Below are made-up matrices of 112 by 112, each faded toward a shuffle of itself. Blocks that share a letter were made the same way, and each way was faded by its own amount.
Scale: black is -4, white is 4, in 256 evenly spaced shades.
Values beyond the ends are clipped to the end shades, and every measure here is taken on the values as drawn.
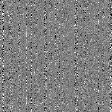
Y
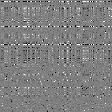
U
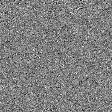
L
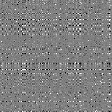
U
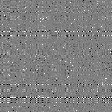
U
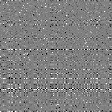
U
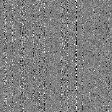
Y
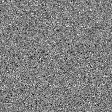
L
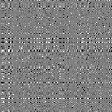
U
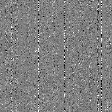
Y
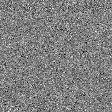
L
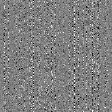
Y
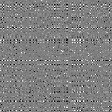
U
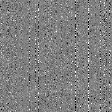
Y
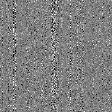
Y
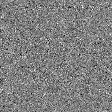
L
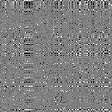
U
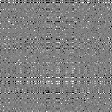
U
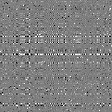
U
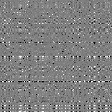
U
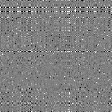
U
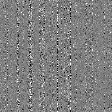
Y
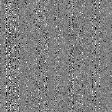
Y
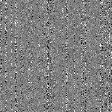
Y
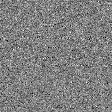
L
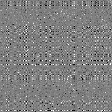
U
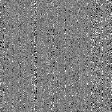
Y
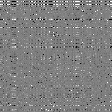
U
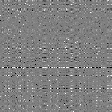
U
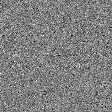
L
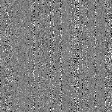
Y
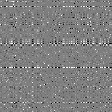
U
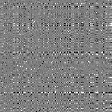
U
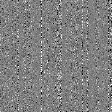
Y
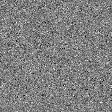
L
